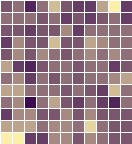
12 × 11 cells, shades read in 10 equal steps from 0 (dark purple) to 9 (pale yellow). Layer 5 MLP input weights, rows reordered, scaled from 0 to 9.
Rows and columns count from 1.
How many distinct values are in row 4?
6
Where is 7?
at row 1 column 5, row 4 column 5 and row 8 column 10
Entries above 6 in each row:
2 0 0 1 0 0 0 1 0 0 1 2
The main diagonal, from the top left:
3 4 2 3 4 4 3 3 2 3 3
